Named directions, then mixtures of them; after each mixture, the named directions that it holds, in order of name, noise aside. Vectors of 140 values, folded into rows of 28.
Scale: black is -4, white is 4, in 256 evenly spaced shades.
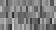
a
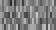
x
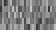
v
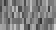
v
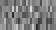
a, v, x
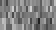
a, v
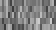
a, v, x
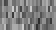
a, v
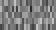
v, x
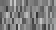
x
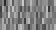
v, x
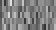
v, x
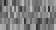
v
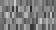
v, x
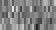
a, v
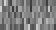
v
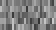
a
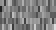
a, v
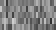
a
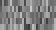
v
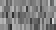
a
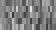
a, v, x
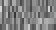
v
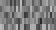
v, x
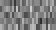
v, x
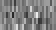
a, v, x
